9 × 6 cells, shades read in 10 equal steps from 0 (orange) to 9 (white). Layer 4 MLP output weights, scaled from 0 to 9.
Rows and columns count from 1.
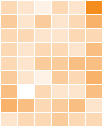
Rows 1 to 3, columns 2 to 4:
7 8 6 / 7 5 7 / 6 7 7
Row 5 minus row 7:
2 -2 -1 -2 -3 0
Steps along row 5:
up down same down same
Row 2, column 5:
6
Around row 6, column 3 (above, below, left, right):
5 6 7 5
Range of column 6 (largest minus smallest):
7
